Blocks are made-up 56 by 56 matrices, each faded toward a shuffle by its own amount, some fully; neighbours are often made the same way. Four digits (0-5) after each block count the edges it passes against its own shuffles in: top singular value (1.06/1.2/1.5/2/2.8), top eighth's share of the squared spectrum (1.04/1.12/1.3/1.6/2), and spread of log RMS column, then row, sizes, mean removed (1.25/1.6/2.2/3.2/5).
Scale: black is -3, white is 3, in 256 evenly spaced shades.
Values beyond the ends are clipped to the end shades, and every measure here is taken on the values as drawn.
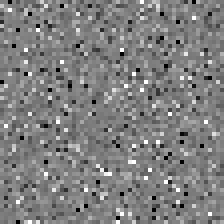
0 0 0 0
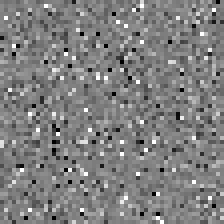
0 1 0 0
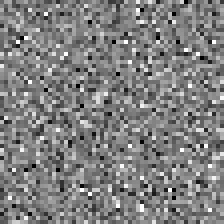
0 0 0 0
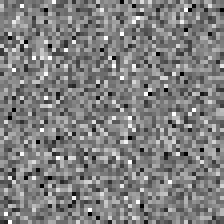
0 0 0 0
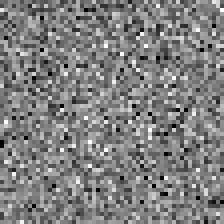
0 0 0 0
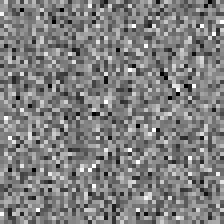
1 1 0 0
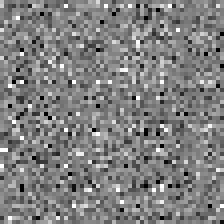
2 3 1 1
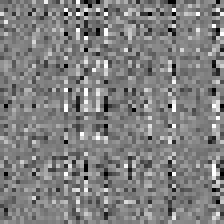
4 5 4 3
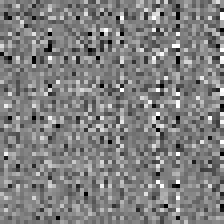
4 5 3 2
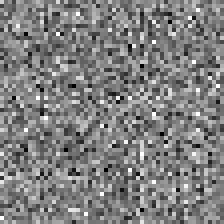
3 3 1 1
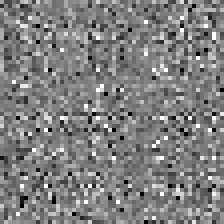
3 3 2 2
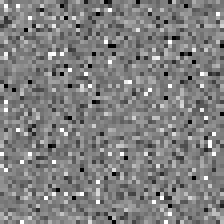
1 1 0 0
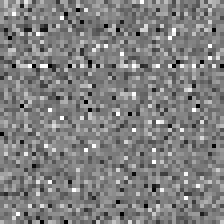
3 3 0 1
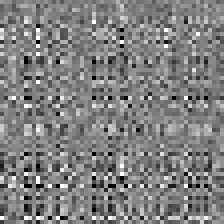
5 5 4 4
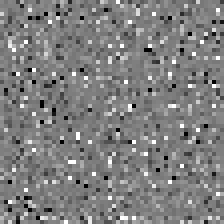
2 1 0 1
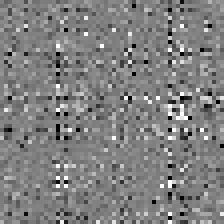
4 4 3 3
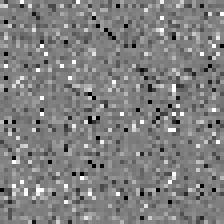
2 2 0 1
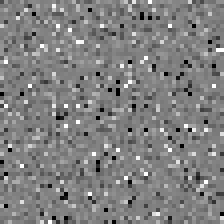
0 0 0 0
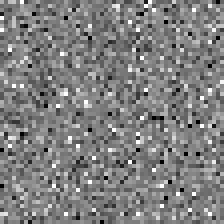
2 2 0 0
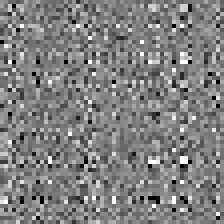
4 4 3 3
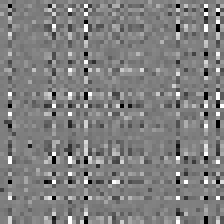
5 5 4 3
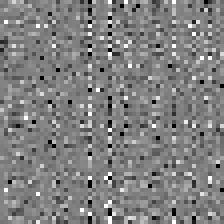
4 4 2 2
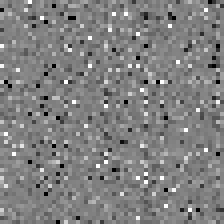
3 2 0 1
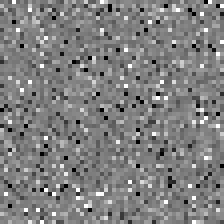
0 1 0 0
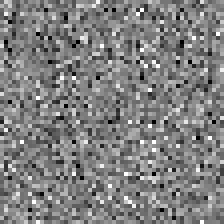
3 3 1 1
